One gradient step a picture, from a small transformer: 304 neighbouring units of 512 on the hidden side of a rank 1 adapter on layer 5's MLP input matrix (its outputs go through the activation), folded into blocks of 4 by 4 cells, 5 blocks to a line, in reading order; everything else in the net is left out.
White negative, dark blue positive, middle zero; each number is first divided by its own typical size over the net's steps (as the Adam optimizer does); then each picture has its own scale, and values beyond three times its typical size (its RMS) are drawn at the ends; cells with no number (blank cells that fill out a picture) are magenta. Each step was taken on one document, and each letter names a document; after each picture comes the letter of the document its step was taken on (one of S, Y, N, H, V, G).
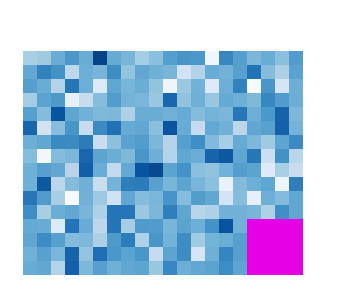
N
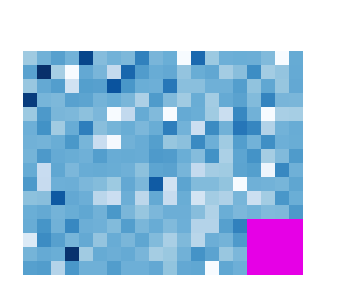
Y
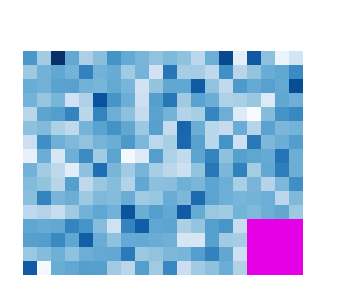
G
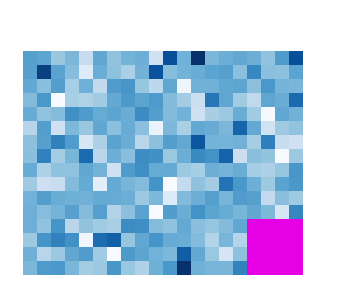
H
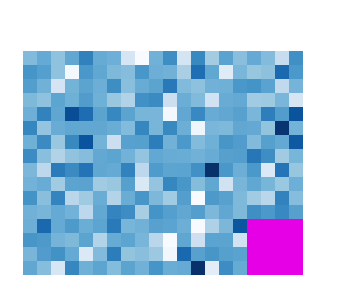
N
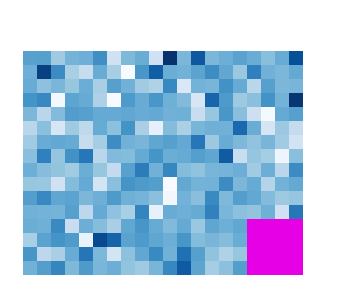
H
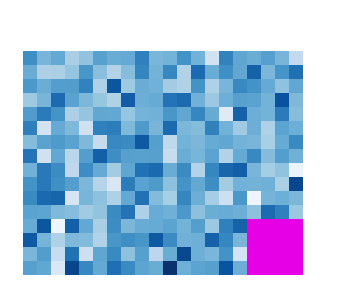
N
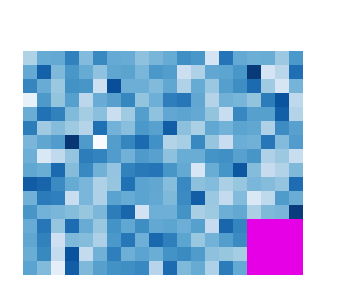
N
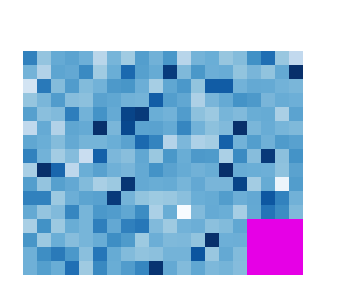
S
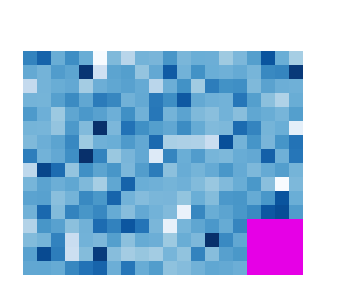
S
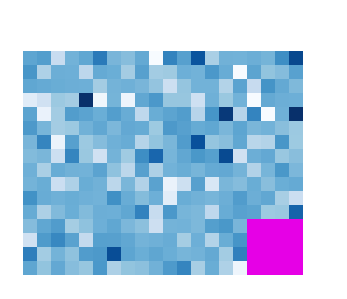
H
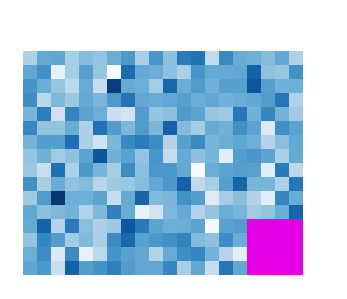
N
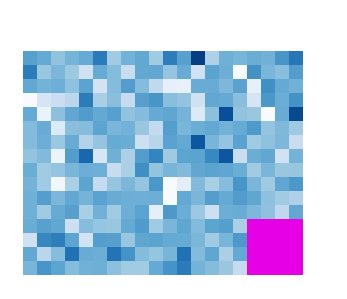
H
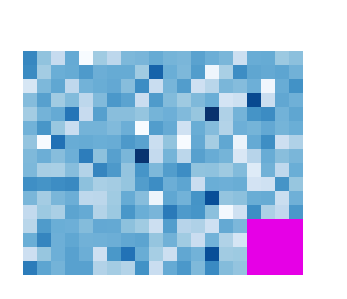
G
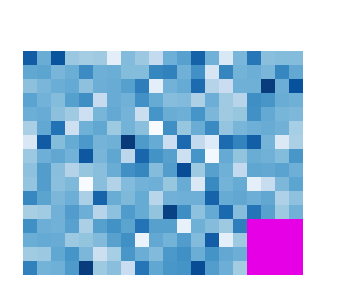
G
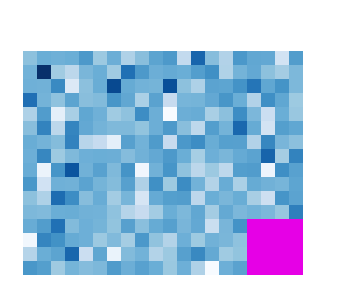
Y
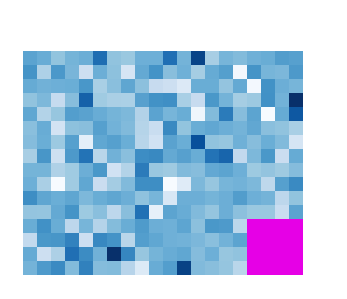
H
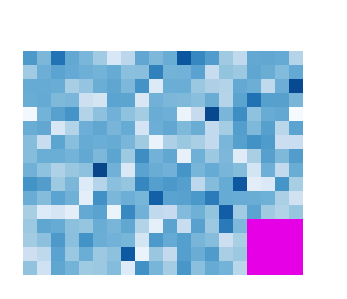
G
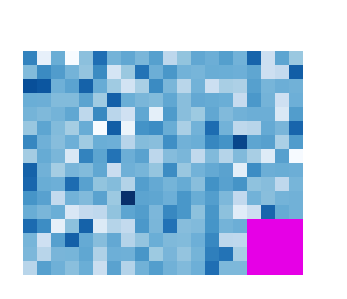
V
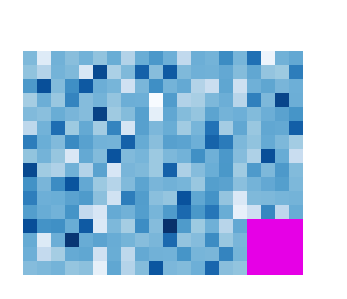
V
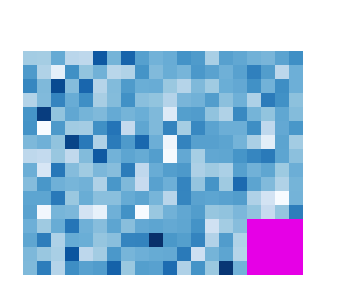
N
